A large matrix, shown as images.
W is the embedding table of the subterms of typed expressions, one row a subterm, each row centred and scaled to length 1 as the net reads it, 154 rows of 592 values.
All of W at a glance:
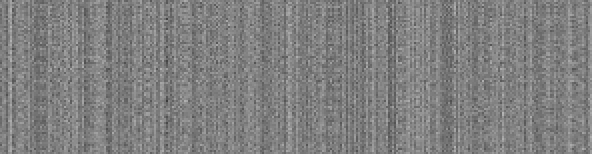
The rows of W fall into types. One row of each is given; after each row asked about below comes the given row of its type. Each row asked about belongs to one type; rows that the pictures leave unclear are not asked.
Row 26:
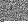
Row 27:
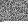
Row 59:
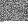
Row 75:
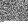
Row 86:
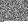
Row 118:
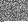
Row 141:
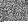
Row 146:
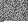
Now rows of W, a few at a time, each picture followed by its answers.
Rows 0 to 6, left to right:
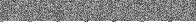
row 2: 141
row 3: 26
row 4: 146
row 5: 86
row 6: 146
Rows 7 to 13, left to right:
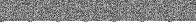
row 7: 27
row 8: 86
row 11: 86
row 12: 86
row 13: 27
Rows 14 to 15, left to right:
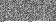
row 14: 86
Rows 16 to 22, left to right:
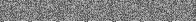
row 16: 118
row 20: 118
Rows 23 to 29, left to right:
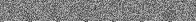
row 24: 59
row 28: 146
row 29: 141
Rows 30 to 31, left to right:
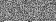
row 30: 86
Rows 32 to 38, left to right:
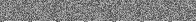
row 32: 86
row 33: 59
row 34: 27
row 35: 59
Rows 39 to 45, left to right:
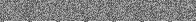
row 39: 59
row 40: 27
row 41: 26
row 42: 146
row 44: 118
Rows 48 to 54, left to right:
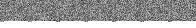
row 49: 59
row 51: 86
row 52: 146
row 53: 86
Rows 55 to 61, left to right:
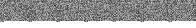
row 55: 59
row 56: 141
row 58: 118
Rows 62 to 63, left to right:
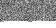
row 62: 27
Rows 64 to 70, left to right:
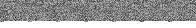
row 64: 141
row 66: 59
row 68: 118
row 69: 146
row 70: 27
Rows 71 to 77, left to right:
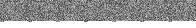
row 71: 59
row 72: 118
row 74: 146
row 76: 86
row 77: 75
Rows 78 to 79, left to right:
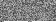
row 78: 141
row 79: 59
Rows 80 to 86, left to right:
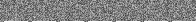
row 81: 86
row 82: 118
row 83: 86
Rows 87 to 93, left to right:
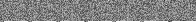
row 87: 118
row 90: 27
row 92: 75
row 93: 146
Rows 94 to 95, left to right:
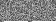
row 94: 27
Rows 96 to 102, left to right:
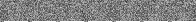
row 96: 141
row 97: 27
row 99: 59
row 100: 141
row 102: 59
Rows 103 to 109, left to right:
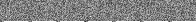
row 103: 27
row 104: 118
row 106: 146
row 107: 146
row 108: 27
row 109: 141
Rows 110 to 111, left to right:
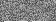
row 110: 118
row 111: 59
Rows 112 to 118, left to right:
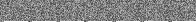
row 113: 141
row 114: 75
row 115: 146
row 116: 59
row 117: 86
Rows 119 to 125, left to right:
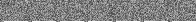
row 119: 27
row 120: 118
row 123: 75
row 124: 75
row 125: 27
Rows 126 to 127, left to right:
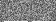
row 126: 27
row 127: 146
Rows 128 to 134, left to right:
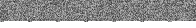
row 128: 141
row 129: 27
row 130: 27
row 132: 59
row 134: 59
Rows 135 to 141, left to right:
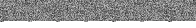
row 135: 141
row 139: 141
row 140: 59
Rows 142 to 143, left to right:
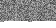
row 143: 118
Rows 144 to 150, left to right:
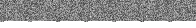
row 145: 75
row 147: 86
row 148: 118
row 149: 26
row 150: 86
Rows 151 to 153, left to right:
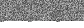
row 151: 86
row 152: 146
